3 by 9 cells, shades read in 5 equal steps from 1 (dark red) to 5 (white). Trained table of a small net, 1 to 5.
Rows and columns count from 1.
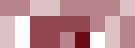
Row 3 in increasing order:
1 2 2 3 3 4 4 5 5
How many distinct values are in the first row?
2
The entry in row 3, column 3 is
2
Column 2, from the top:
3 5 5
